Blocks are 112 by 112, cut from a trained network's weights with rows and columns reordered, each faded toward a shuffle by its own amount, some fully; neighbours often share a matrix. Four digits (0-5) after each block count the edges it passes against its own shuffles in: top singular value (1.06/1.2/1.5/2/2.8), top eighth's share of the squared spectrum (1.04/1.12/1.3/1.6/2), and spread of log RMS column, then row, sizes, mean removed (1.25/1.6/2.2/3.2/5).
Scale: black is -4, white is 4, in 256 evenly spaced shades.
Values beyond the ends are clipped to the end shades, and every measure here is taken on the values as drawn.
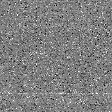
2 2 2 0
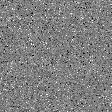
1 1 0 0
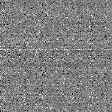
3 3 3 1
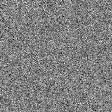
3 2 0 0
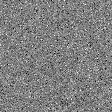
0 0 0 0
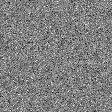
1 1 0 0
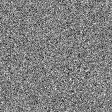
1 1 0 0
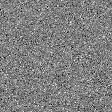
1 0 0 0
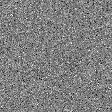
2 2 0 0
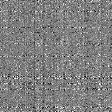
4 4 0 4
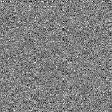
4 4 2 2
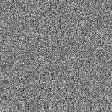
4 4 2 1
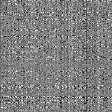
4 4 1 4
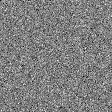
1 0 0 0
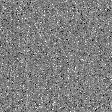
1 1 0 0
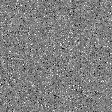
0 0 0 0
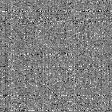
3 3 0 3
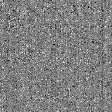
2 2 0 2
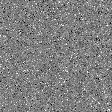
0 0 0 0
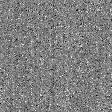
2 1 0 1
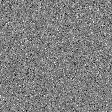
0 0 0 0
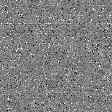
1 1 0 0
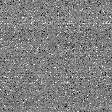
2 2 1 0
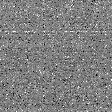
2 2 1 1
